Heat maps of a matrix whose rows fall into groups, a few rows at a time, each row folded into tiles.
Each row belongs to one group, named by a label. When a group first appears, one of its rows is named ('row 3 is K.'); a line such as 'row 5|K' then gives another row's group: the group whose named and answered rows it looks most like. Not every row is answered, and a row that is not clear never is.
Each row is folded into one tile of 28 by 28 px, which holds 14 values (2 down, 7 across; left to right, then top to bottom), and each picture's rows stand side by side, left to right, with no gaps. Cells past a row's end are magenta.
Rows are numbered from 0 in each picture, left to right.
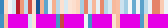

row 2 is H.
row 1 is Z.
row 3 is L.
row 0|H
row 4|Z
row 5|H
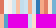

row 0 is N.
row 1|H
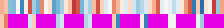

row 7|L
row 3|L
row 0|Z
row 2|H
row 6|H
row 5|L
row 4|N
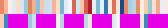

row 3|Z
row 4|Z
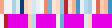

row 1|L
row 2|L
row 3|H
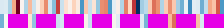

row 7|H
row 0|H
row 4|H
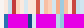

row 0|L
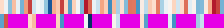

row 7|H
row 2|N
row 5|L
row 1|Z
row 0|Z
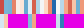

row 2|L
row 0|H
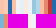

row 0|Z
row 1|H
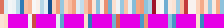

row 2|L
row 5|H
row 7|N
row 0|Z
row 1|Z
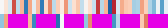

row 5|Z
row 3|H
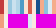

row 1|Z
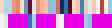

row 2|H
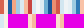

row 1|Z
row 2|Z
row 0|Z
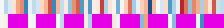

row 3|L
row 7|L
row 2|N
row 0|H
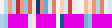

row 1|Z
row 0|N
